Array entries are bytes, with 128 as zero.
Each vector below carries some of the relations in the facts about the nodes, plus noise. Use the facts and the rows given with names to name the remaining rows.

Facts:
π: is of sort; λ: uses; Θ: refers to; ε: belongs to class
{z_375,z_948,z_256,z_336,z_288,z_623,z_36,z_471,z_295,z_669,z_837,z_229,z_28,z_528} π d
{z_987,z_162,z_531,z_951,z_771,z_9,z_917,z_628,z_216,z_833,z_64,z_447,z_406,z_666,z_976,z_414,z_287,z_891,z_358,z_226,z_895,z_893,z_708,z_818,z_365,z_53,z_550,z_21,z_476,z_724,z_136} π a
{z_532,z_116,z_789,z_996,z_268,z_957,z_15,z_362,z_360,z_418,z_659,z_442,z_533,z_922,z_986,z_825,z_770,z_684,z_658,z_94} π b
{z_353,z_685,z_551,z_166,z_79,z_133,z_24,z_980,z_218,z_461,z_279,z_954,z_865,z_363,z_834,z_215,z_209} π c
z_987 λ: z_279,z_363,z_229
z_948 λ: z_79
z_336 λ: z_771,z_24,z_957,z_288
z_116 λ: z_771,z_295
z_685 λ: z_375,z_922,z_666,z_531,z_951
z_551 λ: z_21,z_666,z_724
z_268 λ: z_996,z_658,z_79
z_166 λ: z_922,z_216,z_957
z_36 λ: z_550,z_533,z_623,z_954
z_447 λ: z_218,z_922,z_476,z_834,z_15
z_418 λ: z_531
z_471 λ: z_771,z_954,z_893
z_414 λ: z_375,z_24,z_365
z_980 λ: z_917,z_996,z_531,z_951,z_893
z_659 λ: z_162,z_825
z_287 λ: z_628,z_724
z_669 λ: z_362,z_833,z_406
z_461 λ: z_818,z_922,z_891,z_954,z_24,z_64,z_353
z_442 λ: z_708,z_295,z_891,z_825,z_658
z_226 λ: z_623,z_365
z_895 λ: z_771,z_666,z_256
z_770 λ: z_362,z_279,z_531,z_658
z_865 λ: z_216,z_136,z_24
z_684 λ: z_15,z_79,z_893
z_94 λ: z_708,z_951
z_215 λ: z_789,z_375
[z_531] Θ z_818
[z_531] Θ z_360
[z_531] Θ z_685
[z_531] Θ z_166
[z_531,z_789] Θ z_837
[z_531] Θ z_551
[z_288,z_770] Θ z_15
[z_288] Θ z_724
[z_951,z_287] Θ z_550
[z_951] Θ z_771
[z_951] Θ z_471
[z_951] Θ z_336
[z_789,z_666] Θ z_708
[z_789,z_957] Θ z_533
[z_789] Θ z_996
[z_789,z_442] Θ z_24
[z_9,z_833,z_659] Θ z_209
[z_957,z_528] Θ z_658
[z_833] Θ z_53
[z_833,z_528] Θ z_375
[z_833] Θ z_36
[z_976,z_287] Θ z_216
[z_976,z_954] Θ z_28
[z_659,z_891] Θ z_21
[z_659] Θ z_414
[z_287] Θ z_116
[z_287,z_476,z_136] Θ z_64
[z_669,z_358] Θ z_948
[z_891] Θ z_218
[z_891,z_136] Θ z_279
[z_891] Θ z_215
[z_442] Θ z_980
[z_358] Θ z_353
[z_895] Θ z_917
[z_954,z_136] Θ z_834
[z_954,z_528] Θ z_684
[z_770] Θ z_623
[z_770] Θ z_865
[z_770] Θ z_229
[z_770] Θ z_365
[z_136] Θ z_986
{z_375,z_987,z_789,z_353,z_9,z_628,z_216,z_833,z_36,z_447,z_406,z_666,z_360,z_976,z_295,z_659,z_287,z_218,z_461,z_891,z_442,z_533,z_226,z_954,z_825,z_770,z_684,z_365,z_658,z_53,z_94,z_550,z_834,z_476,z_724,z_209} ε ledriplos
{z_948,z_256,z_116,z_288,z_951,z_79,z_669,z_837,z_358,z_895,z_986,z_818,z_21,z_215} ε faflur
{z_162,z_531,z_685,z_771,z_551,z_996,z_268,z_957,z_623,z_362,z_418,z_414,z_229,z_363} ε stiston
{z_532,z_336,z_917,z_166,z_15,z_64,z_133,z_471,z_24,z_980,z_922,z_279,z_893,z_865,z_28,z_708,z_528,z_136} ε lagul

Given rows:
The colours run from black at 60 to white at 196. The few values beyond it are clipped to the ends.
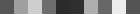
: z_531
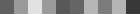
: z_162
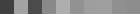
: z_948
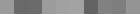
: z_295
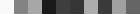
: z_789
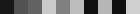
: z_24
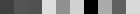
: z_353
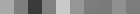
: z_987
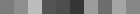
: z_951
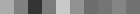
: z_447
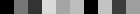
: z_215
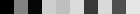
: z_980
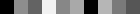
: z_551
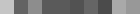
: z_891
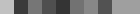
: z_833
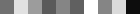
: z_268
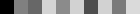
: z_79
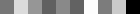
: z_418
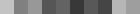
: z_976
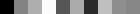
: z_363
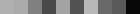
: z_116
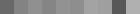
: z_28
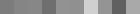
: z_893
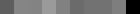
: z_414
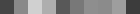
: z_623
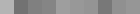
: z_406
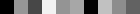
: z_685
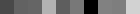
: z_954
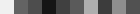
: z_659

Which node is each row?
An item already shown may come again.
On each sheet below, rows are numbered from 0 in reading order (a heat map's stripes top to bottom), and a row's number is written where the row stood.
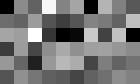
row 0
z_551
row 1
z_528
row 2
z_957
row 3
z_948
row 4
z_36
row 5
z_669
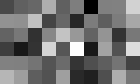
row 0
z_954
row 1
z_136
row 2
z_471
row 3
z_209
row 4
z_895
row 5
z_287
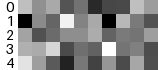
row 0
z_476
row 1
z_551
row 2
z_375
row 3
z_986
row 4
z_442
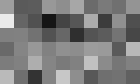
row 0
z_375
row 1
z_659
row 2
z_895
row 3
z_28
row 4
z_818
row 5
z_226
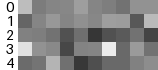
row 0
z_550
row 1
z_28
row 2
z_895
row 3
z_658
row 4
z_288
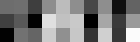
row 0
z_336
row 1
z_461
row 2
z_279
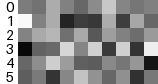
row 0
z_21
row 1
z_789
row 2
z_64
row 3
z_133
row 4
z_771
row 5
z_471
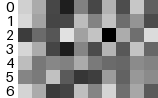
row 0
z_770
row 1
z_94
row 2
z_834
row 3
z_770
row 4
z_216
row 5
z_358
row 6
z_684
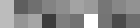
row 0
z_53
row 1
z_922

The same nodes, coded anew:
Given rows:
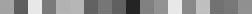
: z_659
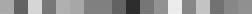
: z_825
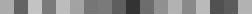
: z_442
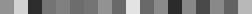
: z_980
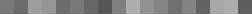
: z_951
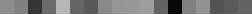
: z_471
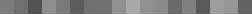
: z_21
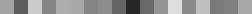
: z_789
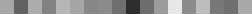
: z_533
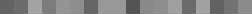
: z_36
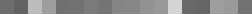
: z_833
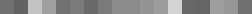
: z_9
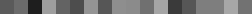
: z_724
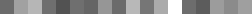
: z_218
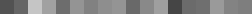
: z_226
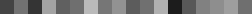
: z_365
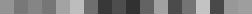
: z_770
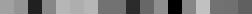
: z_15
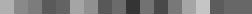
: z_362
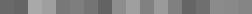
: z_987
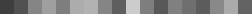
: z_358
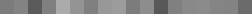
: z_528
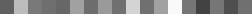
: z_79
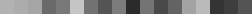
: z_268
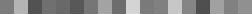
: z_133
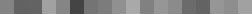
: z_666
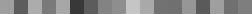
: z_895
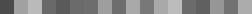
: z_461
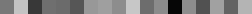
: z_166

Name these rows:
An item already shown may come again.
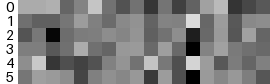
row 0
z_268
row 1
z_295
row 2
z_288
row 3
z_336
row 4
z_363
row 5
z_414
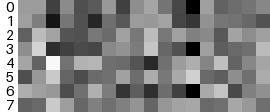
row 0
z_531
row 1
z_771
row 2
z_215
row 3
z_685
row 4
z_94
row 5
z_461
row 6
z_418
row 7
z_216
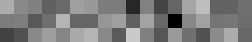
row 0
z_957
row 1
z_336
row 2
z_358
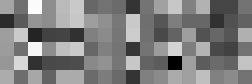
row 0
z_684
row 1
z_948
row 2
z_551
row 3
z_684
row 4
z_685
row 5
z_986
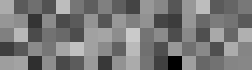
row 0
z_116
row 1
z_162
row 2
z_24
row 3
z_669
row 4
z_531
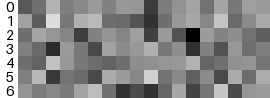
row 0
z_375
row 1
z_94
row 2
z_414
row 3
z_818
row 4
z_287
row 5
z_24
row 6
z_770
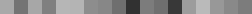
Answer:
z_922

